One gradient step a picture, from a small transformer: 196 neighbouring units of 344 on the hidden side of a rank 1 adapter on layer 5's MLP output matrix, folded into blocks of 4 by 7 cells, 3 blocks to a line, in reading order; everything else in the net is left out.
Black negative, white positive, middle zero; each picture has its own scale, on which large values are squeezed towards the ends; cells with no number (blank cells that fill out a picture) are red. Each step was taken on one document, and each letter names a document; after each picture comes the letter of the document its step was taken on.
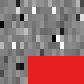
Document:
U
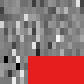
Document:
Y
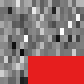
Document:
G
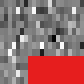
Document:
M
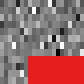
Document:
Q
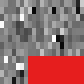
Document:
Y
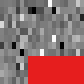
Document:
G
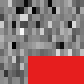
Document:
Q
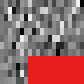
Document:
M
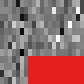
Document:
Q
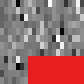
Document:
U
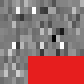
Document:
M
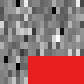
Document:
U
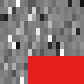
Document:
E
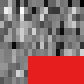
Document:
M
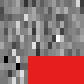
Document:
Y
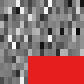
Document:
E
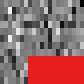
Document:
E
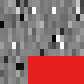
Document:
U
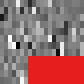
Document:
E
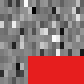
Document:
U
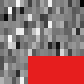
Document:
E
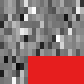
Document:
U
